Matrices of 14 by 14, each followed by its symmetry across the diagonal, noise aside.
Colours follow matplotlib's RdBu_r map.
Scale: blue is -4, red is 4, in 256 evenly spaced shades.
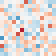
neither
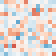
neither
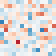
neither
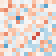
symmetric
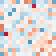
symmetric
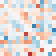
antisymmetric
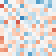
antisymmetric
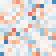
symmetric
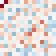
symmetric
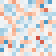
symmetric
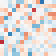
antisymmetric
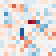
antisymmetric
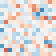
neither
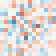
antisymmetric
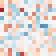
neither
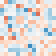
symmetric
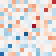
antisymmetric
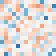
symmetric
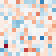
neither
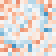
symmetric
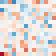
neither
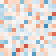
antisymmetric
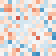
symmetric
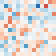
neither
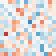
neither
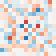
antisymmetric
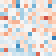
antisymmetric
